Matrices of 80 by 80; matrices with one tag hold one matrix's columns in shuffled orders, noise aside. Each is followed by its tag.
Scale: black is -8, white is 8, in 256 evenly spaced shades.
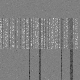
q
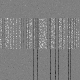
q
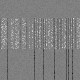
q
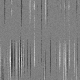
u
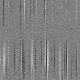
u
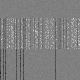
q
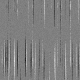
u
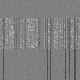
q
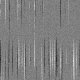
u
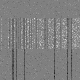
q
